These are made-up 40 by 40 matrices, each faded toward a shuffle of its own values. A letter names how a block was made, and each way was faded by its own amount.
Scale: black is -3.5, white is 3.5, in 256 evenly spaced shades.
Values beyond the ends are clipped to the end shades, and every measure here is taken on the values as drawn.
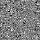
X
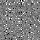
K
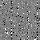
K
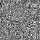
X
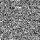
X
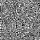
X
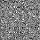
X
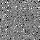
K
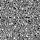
X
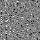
K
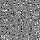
K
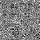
X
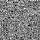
X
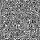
X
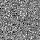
X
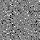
K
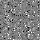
K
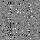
K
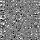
K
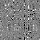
K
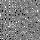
K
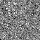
X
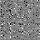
K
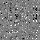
K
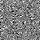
X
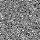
X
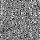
X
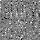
K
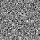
X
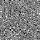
X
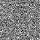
X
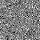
X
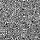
X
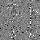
K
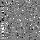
K
